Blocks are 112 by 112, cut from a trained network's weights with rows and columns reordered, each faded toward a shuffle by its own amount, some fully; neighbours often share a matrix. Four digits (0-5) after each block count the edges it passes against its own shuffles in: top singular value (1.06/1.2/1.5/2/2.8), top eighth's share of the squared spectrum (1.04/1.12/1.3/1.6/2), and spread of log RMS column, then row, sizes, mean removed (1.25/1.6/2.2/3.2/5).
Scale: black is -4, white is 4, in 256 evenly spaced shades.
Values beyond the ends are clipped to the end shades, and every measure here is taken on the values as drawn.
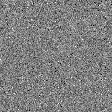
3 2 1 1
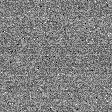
2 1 0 0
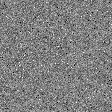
0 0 0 0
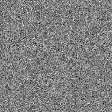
3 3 0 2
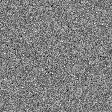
0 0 0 0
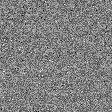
0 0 0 0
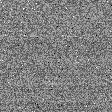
2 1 0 0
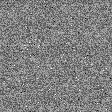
1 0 0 0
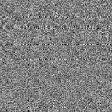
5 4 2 3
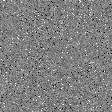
2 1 0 0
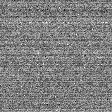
4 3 0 1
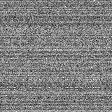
4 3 1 1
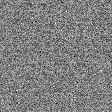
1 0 0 0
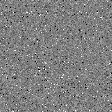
3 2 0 1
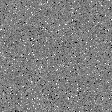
1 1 0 0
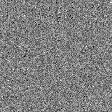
3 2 0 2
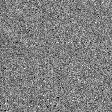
2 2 0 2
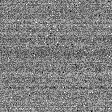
3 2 0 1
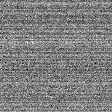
4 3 1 1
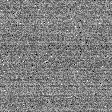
3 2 0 0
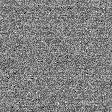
2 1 0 0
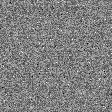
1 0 0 0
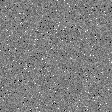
0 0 0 0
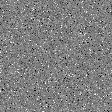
2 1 0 0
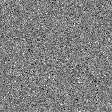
2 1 0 0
